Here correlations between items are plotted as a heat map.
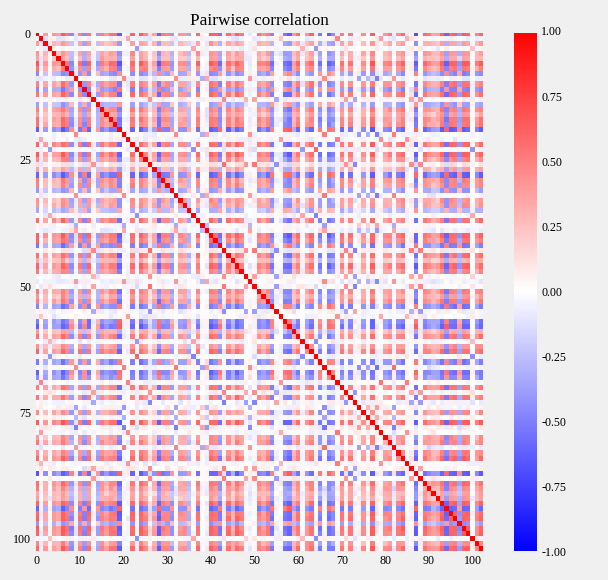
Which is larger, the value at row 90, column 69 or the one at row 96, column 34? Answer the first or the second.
the second
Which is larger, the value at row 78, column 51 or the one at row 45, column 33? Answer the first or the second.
the second
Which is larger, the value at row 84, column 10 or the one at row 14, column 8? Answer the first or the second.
the first
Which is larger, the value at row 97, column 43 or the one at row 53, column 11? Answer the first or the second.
the first
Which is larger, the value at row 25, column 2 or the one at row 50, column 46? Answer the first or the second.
the first
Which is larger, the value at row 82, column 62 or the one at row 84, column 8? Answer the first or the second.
the first
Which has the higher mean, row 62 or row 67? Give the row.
62
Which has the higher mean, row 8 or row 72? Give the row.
72
